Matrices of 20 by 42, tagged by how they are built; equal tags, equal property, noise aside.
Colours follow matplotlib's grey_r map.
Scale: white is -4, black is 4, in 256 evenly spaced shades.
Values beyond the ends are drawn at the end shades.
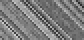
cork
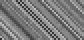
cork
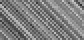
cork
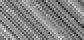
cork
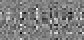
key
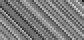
cork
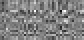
key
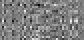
key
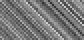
cork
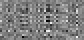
key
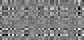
key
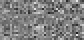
key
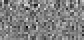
key
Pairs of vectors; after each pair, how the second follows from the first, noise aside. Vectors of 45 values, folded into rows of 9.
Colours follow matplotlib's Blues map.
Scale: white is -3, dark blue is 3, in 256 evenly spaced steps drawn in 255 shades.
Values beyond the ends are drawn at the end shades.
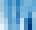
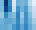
reversed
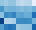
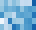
sign-scrambled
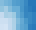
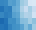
reversed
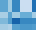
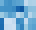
reversed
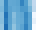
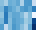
sign-scrambled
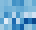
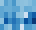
sign-scrambled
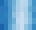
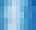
reversed
